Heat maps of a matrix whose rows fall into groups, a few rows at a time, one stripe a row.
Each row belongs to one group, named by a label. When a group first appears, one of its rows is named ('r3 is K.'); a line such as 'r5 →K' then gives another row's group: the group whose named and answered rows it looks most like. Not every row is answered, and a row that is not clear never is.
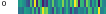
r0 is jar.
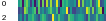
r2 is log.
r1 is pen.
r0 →pen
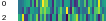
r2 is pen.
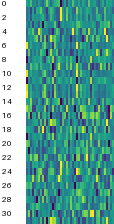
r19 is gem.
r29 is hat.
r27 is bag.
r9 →hat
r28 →jar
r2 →log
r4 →hat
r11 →gem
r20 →pen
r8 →gem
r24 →log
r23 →log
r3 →bag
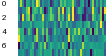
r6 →gem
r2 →hat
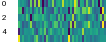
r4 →gem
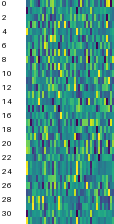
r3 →pen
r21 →pen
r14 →hat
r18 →bag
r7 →pen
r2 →jar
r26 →pen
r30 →gem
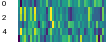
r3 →log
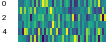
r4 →pen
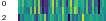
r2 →gem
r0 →jar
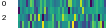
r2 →jar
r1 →gem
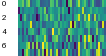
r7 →pen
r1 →gem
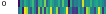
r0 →gem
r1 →pen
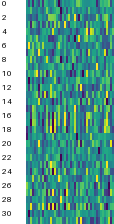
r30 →bag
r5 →jar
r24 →pen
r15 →pen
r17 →pen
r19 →gem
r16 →pen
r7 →hat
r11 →bag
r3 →pen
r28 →log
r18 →pen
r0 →bag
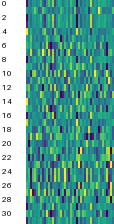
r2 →gem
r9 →jar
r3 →gem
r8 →gem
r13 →hat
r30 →jar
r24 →pen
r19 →hat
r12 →pen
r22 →bag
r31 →gem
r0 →gem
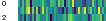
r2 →bag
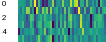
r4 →gem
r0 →jar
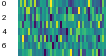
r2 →bag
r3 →pen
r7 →hat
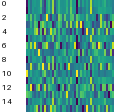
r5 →gem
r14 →gem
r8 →gem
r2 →jar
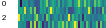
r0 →bag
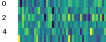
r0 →bag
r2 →hat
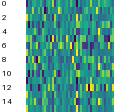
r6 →hat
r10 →bag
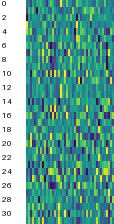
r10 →pen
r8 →jar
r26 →jar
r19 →hat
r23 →bag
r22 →log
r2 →gem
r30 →pen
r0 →log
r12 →log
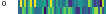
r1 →hat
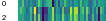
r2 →jar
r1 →jar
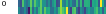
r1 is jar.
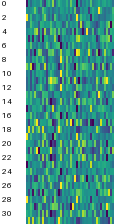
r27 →bag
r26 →log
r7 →log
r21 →hat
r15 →gem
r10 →log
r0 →gem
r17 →hat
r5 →bag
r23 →gem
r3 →hat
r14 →jar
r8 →log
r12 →log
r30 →jar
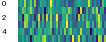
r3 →pen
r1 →hat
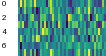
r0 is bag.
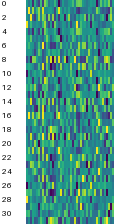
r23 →hat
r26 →gem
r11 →bag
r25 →jar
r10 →gem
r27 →jar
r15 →jar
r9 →jar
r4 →bag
